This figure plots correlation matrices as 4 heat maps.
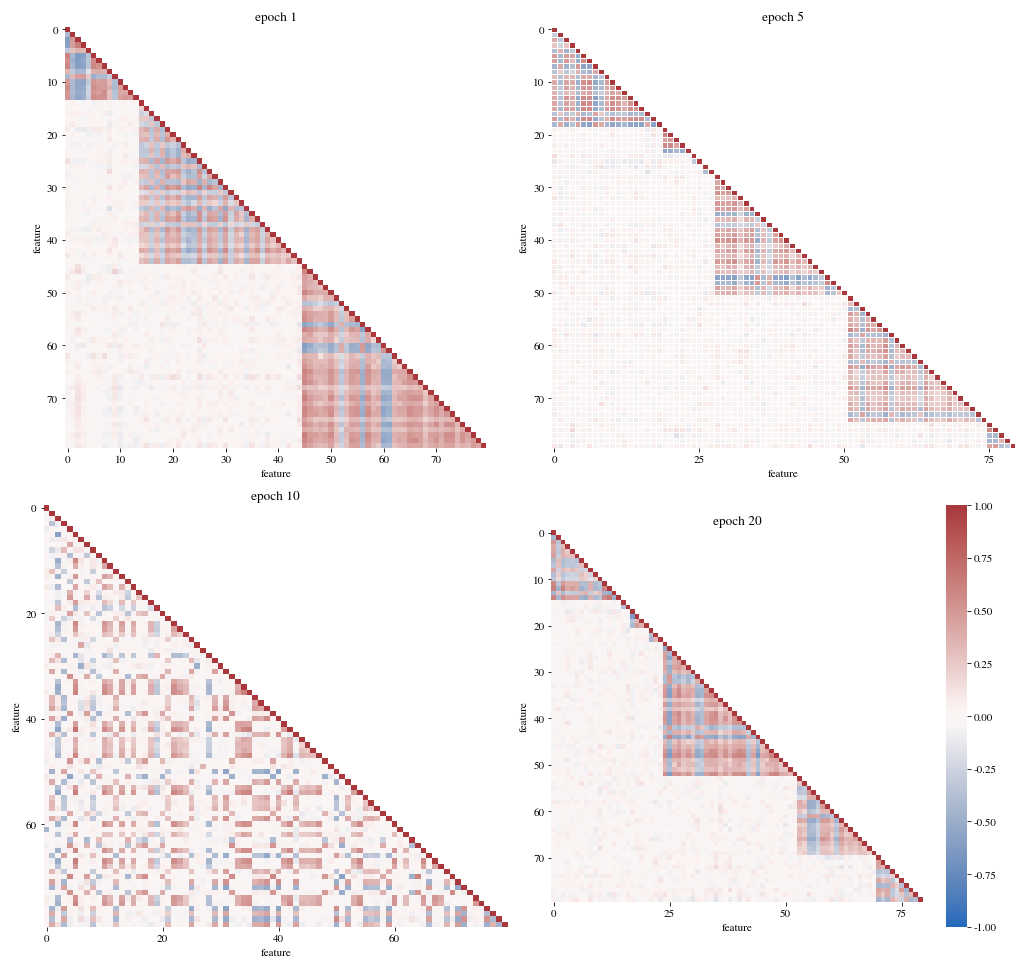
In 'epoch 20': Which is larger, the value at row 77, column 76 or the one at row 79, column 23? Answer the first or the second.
the second
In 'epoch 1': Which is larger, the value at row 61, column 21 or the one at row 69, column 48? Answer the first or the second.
the second
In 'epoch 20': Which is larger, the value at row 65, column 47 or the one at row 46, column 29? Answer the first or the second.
the second
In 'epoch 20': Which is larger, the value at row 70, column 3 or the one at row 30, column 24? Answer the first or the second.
the second
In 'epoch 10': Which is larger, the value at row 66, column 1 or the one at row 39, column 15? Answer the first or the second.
the second
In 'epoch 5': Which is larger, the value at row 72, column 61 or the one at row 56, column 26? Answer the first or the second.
the first
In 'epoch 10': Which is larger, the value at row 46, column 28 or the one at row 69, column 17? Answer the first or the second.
the second
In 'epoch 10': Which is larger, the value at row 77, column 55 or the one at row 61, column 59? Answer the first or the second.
the first
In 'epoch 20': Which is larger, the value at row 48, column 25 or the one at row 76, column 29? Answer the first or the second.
the second
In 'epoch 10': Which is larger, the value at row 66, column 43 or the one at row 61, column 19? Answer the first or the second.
the second
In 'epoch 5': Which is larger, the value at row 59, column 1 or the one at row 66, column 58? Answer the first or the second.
the first
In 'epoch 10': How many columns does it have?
80
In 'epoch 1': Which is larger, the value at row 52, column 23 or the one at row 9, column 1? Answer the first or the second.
the second
